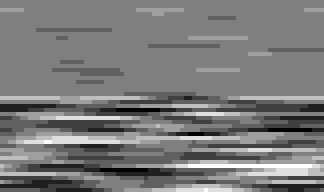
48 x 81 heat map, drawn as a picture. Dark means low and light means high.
Mirror symmetry: none. Seam: horizontal, 50% of the way down, the top part calmer. Grain: streaks across. Average level on the scale: 50%. Slope: none.
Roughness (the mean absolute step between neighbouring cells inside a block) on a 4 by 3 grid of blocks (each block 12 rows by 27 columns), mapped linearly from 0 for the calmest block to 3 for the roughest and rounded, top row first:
0 0 0
0 0 0
2 3 2
2 2 3
